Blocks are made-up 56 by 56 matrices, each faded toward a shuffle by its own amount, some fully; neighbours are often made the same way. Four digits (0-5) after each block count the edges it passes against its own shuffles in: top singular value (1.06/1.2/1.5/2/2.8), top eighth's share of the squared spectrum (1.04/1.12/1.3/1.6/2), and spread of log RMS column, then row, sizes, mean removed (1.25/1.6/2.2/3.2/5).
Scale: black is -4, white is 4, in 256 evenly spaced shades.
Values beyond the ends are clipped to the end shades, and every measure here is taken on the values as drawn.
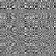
4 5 3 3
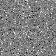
2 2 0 0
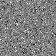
0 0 0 0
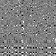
4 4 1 2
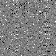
3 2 1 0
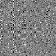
4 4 2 2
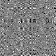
4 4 2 2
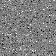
2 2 1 0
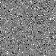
3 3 1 1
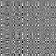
5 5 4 3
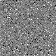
2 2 1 0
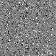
2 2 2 0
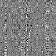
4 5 3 2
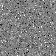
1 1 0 0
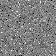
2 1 0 0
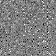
3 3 2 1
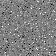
0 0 0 0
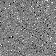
1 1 0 0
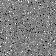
0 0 0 0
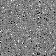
1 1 1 0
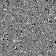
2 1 0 0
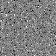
2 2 0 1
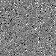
2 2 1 0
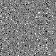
3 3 2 1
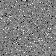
0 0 0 0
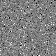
0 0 0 0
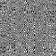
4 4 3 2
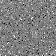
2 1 0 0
